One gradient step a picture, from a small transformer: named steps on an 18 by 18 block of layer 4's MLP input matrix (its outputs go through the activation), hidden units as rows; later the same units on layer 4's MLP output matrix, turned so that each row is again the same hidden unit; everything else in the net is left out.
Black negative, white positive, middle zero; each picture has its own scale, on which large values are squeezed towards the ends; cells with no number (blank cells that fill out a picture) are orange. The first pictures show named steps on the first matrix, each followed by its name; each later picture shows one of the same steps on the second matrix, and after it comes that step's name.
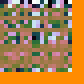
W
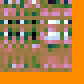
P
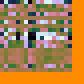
P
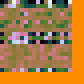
W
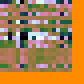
P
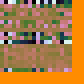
W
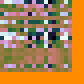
P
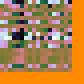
P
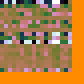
W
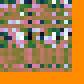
P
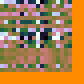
P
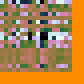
P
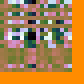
P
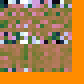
W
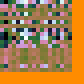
P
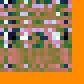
P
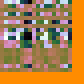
P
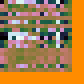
P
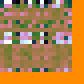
W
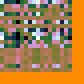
P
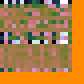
W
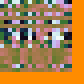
P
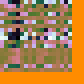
P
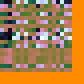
P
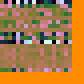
W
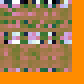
W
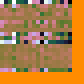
W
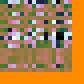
P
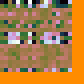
W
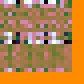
W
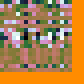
P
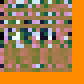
P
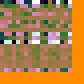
W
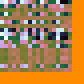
P
